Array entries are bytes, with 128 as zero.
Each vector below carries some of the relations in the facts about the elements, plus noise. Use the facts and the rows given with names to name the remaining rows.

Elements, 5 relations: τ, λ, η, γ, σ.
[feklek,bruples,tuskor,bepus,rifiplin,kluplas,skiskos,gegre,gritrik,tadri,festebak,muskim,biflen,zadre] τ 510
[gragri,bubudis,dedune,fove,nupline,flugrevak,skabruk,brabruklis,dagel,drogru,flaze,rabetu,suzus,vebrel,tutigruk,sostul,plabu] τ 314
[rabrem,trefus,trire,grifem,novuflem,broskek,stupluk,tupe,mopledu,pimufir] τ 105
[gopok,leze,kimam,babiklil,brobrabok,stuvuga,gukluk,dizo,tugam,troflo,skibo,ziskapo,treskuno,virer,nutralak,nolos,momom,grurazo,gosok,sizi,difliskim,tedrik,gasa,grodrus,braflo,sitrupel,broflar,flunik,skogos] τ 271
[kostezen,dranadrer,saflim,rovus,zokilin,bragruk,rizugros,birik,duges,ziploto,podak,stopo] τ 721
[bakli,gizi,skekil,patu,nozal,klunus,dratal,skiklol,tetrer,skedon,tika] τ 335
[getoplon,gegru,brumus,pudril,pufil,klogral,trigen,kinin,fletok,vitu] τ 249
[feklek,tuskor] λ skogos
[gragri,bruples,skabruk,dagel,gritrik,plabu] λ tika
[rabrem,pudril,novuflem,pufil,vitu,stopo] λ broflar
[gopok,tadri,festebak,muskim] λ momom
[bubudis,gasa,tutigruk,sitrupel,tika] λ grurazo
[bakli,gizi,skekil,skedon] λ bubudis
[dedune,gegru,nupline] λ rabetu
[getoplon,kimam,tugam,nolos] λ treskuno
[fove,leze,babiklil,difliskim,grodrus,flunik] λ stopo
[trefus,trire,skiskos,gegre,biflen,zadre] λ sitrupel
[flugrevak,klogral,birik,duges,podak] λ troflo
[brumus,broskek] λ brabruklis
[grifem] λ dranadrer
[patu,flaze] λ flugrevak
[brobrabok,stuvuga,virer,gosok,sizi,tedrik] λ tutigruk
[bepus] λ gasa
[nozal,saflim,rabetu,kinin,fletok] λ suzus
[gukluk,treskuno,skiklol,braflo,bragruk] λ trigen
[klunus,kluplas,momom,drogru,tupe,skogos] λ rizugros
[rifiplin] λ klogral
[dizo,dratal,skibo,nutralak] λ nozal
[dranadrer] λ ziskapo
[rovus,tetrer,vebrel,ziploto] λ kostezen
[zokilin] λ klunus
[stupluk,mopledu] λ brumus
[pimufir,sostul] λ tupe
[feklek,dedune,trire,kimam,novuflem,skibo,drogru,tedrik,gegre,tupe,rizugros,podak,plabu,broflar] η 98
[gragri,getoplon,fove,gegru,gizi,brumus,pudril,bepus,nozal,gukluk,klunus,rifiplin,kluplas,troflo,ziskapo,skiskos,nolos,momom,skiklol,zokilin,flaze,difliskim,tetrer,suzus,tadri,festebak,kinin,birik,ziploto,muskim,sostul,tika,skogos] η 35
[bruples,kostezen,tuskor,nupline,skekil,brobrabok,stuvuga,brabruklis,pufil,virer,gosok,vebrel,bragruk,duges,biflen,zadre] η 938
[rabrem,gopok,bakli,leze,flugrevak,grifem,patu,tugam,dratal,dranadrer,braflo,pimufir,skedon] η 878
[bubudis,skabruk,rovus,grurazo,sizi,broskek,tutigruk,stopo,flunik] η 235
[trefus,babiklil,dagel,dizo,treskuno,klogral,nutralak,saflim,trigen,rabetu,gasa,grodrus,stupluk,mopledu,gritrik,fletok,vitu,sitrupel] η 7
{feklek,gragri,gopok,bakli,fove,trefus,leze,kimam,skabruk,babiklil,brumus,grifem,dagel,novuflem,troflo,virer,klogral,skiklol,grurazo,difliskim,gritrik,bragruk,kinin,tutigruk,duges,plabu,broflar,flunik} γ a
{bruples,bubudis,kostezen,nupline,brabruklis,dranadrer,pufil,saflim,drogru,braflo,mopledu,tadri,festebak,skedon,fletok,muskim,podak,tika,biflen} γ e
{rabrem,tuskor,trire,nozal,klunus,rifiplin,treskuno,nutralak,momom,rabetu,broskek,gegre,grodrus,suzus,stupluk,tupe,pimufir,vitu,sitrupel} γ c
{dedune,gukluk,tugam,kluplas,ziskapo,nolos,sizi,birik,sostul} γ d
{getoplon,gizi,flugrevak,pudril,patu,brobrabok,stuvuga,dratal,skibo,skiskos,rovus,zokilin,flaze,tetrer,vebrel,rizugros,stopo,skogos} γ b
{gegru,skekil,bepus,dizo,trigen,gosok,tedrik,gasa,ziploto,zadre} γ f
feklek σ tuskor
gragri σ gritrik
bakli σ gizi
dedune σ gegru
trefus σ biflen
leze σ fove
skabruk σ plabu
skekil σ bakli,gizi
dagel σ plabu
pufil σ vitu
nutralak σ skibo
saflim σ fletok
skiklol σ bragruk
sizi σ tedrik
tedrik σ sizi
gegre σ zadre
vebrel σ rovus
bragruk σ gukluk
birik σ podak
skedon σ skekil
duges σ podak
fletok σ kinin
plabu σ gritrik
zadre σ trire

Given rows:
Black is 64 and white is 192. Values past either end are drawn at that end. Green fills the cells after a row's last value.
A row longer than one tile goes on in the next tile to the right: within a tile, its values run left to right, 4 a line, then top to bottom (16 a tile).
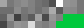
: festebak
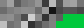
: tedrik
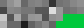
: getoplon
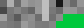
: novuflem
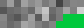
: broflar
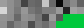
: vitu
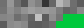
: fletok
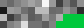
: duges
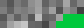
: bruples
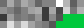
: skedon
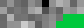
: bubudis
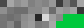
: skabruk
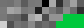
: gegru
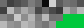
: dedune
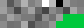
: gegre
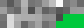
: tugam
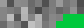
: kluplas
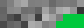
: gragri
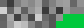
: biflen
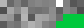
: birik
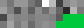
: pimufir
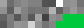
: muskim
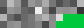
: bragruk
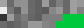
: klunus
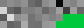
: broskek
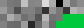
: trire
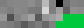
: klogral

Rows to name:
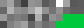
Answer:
saflim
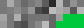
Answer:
tetrer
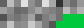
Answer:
bakli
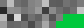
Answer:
rizugros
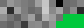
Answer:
gritrik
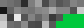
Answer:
skibo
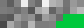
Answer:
gopok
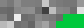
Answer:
patu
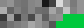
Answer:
tika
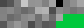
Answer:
virer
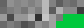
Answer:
dagel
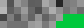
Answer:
rifiplin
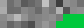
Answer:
stupluk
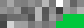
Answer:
dranadrer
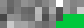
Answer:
braflo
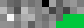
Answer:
sizi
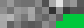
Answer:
gasa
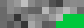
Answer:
brumus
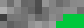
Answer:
suzus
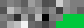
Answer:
pufil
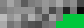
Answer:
trigen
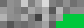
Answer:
trefus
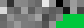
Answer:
tuskor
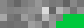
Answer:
babiklil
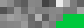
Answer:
mopledu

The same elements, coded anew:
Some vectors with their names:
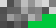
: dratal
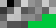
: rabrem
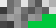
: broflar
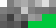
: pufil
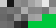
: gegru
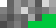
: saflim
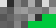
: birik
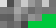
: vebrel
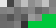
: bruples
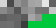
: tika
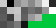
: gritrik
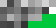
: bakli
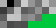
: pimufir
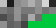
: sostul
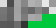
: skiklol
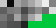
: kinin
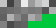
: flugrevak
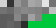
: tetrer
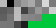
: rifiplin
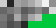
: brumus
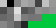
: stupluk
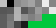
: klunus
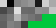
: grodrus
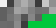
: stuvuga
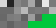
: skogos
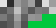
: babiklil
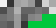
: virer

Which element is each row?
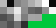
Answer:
gragri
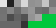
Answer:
biflen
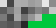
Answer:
klogral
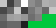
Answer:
gegre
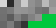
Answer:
zadre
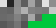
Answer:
zokilin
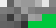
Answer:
fletok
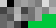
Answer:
vitu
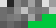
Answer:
ziploto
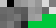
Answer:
gizi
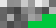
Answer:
skedon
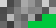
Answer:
tugam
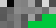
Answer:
gukluk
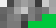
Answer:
gosok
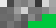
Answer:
dizo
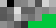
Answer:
broskek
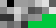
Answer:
skabruk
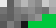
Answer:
skekil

